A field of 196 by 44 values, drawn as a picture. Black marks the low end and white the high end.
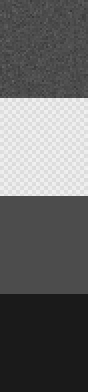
The table splits into 4 rows of 1 panel. Panel 1,1: low, fine-grained, faint in contrast. Panel 2,1: very high, checkered, faint in contrast. Panel 3,1: low, flat. Panel 4,1: very low, flat.
